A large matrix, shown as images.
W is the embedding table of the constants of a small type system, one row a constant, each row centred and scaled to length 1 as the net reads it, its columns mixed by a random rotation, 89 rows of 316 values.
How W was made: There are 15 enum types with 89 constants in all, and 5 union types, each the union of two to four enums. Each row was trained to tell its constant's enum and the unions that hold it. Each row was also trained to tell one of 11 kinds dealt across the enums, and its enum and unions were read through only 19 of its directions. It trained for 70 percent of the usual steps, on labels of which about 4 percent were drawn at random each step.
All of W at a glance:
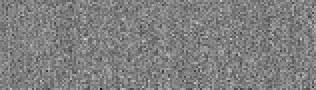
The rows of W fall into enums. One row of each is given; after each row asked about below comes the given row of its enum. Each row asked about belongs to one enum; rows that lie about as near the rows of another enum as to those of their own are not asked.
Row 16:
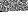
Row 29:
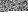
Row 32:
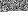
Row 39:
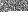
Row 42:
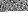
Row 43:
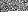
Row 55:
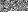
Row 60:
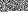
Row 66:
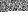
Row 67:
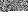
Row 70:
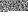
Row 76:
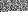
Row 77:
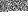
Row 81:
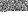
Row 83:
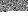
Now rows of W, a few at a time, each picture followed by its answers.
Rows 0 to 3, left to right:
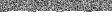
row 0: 77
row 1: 67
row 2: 16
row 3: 39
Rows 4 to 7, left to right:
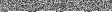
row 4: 70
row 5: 32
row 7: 76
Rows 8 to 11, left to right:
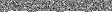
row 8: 77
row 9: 76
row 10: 60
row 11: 77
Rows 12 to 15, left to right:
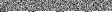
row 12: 39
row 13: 43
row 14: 43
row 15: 77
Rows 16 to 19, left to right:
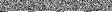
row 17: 81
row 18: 77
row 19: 42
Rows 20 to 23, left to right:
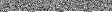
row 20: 39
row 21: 81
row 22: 67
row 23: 39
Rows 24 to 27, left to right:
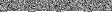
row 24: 76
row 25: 43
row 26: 81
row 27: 77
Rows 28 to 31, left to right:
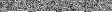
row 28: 76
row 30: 81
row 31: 83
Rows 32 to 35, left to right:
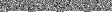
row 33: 60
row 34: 83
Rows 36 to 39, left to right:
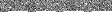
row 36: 67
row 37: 43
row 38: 81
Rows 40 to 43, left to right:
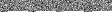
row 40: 42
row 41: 43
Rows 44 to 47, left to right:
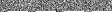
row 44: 76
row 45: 39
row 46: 76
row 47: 77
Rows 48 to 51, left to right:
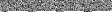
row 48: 70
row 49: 42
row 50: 60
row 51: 42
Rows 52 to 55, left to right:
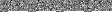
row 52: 16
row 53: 42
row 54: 29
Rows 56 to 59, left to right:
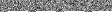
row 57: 39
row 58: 60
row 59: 70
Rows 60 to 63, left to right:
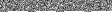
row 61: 66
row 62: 39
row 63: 81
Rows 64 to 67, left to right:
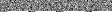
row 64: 42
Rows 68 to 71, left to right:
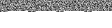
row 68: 76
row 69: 43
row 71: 70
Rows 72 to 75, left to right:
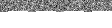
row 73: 70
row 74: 43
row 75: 83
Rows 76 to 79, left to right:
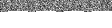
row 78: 16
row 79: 29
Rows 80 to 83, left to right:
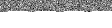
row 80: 66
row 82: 29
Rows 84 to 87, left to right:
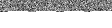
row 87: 81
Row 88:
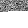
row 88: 29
